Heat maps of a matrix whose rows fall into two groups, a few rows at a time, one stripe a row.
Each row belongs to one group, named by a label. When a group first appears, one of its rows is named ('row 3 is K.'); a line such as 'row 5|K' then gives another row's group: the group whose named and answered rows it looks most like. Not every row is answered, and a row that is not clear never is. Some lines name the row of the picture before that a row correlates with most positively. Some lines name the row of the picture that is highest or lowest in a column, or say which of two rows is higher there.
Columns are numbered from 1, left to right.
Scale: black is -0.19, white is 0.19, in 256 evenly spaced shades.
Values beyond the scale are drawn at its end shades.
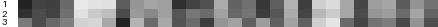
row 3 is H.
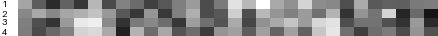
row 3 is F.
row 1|F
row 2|F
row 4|H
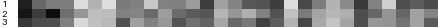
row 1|H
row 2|H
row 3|H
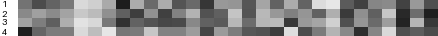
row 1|H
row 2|F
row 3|F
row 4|H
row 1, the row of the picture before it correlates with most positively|3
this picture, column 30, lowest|2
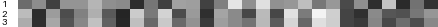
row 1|F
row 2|H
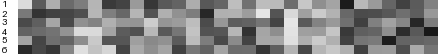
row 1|F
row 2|H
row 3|H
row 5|F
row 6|H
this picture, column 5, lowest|2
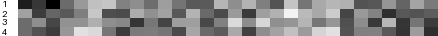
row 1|H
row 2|F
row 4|F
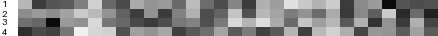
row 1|F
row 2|F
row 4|H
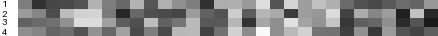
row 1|H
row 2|F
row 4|F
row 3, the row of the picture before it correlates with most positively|2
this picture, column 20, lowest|2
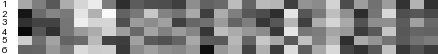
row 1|F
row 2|H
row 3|H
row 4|H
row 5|F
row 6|H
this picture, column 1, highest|5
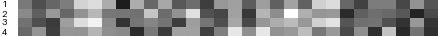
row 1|H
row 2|F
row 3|F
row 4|F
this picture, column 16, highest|4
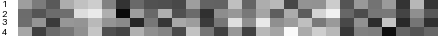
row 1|F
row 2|H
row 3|F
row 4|F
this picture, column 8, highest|3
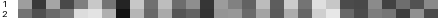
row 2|H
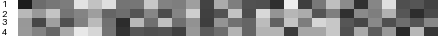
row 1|H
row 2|F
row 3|H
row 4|F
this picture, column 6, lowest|2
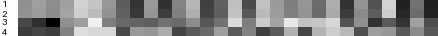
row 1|F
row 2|F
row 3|F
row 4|H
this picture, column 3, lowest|3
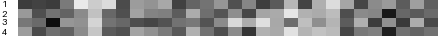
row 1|H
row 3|F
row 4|F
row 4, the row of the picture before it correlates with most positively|3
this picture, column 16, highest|3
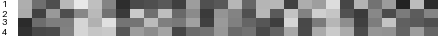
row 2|H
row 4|H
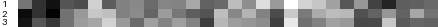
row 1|F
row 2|H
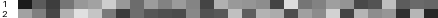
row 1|H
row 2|F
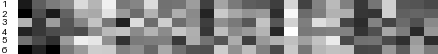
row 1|H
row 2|H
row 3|H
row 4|H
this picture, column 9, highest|3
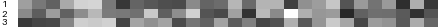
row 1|F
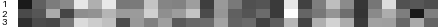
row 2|H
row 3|H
